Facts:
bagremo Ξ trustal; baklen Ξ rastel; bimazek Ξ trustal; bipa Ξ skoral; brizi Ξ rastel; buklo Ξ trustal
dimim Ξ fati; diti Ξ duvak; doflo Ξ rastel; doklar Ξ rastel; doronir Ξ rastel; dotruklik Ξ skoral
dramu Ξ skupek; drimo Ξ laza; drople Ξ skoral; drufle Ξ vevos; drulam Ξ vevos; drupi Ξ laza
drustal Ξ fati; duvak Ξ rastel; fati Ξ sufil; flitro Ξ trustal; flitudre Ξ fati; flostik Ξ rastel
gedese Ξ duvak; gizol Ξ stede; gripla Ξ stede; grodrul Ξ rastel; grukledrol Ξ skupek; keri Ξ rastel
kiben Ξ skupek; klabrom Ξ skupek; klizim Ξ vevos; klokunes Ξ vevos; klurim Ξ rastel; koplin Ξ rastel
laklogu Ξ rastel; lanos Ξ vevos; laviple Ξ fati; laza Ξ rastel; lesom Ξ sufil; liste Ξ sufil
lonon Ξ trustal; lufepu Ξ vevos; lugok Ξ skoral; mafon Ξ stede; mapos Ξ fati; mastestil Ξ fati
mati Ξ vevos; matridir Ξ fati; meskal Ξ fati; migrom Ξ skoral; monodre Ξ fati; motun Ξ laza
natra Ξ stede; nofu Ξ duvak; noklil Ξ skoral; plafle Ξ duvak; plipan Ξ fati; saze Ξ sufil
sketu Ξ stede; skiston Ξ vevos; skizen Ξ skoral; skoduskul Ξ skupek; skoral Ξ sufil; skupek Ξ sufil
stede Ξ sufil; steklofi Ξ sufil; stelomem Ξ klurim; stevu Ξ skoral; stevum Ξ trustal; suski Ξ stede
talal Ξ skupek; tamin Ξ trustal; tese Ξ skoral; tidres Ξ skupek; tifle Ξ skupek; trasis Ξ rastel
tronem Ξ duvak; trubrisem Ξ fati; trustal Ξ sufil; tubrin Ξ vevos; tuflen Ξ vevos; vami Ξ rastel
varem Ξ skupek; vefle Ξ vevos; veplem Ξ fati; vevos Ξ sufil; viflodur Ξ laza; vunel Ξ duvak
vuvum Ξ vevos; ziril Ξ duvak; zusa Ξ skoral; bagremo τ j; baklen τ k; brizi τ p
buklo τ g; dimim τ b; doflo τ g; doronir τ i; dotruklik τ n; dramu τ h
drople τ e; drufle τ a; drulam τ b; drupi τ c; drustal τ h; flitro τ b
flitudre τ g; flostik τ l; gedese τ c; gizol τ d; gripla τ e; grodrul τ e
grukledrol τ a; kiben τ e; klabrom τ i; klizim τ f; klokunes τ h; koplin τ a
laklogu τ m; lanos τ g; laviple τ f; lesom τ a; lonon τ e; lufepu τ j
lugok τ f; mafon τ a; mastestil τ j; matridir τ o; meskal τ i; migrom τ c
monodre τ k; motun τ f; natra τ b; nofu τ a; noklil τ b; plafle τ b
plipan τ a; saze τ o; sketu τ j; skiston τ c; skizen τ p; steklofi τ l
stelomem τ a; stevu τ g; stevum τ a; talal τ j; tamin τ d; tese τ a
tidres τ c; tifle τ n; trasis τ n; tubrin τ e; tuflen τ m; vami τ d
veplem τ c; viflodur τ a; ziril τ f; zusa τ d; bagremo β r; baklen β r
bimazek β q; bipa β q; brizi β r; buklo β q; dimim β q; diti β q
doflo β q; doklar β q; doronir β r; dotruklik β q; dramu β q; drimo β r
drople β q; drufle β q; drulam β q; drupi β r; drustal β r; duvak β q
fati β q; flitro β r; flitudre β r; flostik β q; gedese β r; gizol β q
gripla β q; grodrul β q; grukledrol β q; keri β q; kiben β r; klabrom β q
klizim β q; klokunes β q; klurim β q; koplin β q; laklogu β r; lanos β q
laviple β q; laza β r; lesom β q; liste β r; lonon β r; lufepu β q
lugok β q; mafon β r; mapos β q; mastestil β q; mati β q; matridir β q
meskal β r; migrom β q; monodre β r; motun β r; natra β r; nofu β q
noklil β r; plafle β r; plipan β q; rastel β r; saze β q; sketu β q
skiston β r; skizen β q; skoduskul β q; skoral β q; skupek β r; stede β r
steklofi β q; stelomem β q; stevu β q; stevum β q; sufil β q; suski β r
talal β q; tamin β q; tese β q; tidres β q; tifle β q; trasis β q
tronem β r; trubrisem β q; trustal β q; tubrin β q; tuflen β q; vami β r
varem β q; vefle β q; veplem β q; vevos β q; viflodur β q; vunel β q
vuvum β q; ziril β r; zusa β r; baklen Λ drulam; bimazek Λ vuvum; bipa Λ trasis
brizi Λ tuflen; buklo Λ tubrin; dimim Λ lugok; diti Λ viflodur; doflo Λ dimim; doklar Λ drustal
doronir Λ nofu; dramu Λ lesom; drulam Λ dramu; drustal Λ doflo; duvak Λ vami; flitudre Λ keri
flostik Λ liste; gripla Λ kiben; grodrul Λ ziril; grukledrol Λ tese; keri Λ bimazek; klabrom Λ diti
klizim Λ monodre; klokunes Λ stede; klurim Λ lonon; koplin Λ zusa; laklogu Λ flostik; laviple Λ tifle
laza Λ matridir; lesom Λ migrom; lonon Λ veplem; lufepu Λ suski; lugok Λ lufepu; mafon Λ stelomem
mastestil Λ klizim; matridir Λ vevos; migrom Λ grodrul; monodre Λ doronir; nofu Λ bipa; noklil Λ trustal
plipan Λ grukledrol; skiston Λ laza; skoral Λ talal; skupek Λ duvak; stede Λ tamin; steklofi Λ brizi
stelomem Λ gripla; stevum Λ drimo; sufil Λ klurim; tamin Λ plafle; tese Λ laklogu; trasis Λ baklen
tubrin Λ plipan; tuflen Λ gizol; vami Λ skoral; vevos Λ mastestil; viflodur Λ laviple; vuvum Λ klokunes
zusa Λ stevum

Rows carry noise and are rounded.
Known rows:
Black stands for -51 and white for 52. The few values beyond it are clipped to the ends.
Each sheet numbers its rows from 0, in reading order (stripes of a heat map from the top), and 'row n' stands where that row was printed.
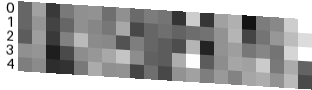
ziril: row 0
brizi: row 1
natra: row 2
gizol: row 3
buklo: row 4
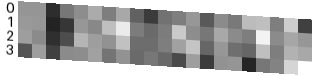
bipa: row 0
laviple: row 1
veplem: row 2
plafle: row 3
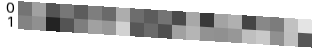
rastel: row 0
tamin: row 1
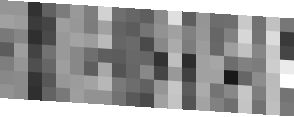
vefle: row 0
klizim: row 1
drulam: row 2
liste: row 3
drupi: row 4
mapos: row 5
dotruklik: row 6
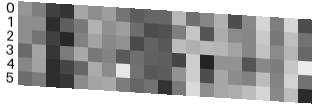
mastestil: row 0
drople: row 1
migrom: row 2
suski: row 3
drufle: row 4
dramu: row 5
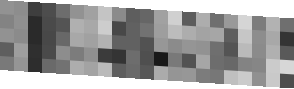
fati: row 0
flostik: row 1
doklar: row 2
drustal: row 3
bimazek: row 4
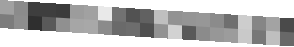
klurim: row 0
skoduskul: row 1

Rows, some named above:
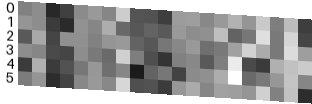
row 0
tuflen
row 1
matridir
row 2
stede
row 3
vami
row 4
laklogu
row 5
tuflen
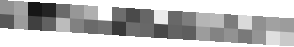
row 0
viflodur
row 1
flitudre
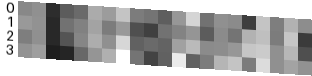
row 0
vunel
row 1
bipa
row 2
tamin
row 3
viflodur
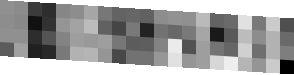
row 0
matridir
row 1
dimim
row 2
saze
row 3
grukledrol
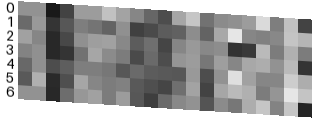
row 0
gripla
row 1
zusa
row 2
lufepu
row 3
buklo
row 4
skupek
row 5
mafon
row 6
bipa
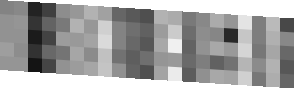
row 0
klabrom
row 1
vunel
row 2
gizol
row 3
trasis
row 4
gizol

